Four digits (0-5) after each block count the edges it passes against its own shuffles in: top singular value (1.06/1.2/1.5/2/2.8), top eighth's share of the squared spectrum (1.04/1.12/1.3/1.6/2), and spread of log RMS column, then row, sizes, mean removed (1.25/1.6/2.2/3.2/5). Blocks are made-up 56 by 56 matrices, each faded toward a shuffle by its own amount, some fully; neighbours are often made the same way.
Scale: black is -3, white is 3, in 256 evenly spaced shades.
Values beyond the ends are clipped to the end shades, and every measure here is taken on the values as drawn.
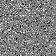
0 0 0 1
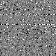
2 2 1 2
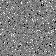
0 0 0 0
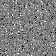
0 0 0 0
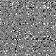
4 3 2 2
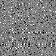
4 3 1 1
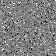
1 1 0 0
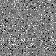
3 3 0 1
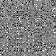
4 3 1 1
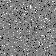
1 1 0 0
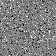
1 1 0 0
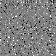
3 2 1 1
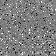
2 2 1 0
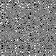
3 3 1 1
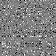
3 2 1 2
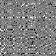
4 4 2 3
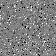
1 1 0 1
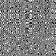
4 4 2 2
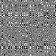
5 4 3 3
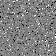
1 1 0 0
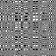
5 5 4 4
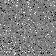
2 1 0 0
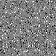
3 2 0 1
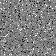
1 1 0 0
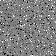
0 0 0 0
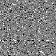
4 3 1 1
